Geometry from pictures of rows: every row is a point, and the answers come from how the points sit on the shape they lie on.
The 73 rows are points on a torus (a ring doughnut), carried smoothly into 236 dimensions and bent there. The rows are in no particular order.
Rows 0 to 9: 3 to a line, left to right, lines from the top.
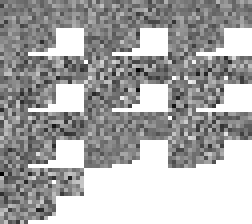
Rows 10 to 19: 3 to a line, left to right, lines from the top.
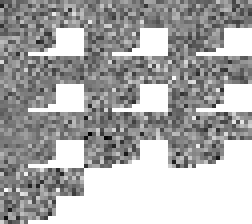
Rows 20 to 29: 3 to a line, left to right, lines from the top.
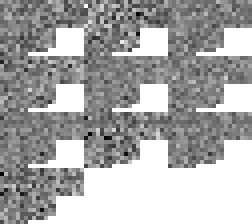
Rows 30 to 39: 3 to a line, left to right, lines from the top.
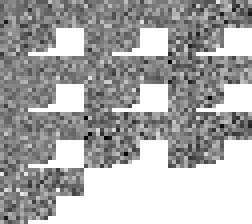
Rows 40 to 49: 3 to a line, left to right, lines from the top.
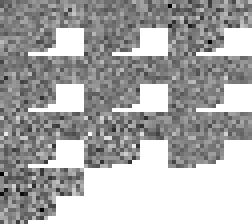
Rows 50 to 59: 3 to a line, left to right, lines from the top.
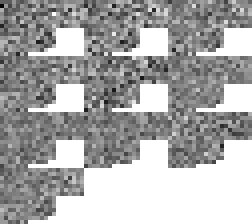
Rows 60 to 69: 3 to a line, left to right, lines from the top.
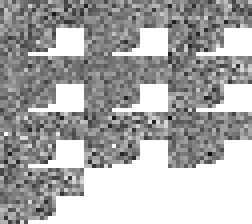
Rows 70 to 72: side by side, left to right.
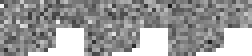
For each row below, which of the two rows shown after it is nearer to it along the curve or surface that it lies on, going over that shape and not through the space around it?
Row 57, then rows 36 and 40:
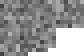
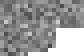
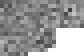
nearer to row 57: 40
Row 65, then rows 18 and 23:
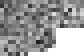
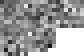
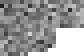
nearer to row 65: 18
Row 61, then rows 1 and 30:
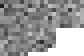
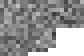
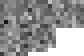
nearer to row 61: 30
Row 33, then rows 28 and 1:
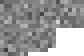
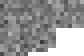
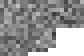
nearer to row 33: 1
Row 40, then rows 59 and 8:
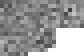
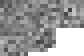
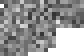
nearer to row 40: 59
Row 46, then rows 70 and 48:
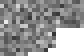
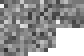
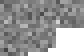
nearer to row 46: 48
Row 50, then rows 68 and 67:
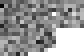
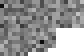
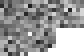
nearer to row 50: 67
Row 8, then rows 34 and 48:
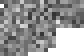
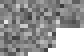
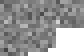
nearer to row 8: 48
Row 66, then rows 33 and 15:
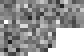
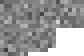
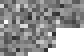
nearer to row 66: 15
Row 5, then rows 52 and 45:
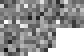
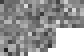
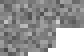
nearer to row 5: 52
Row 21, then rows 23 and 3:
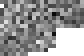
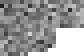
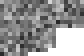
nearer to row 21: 3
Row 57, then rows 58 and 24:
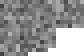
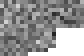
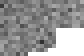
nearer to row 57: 24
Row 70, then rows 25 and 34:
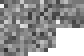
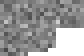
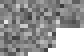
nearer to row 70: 25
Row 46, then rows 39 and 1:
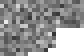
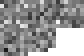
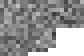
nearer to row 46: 1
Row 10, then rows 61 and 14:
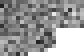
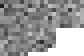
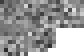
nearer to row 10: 14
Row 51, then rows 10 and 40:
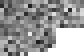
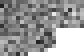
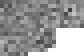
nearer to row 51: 10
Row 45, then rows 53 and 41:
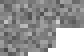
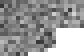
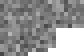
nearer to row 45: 53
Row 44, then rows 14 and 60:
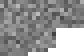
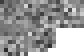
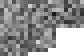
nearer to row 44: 60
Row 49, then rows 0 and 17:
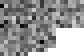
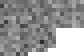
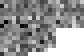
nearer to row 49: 17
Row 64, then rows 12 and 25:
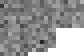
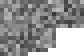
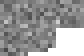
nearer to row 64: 12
